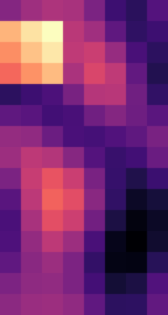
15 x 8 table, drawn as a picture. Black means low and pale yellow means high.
Odd patch: higher, in the top left. Roughest part: top left. Ninth with the highest average: top left. Ninth with the lowest average: bottom right. Mirror symmetry: none.
